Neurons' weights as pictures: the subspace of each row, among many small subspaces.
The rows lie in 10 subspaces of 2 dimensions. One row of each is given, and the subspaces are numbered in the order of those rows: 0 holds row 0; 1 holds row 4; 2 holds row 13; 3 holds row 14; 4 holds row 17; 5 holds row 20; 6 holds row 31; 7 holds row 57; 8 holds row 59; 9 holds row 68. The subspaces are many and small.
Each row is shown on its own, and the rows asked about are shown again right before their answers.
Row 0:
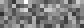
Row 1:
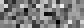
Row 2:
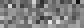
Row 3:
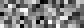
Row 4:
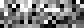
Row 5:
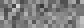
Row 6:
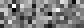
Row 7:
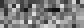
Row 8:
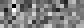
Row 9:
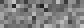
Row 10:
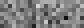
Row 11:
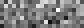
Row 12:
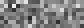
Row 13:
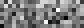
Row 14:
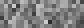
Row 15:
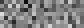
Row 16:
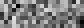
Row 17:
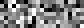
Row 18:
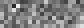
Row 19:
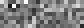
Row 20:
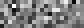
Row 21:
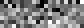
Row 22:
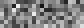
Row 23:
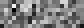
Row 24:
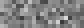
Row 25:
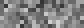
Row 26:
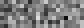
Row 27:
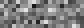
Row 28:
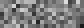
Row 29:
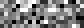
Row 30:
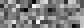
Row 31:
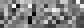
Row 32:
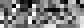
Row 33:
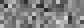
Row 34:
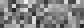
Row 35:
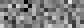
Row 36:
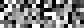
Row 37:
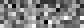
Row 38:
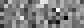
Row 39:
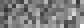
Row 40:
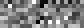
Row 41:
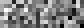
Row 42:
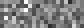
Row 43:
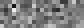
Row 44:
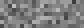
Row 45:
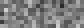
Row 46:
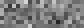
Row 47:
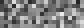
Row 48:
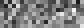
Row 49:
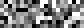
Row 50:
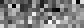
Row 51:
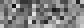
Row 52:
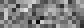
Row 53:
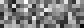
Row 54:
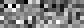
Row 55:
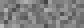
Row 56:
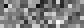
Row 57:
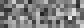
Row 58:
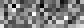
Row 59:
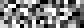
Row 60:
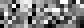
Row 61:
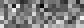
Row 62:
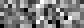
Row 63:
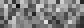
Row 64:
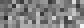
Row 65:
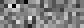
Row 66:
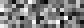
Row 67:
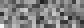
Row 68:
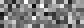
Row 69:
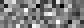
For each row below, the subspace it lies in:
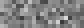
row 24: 2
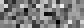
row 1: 9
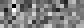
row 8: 5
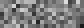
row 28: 8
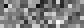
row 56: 0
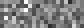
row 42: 9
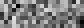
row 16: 3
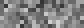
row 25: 0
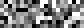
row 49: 5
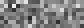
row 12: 4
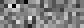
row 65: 4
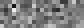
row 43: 5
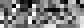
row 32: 6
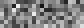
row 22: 8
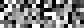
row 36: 9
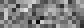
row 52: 6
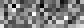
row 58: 8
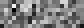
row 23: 5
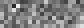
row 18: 8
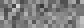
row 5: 3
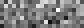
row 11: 2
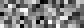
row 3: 8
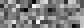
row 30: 1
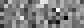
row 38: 2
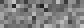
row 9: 0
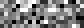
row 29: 1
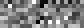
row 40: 6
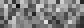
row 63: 3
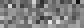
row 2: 6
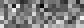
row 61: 8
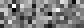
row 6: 5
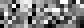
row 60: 6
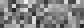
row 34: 0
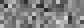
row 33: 0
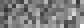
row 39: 7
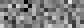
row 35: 9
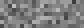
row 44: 5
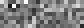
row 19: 4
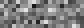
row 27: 1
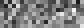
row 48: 2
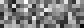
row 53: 0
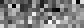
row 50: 1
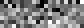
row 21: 1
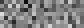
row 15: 9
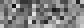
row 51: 6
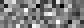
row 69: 9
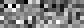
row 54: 4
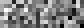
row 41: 7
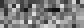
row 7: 1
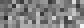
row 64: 7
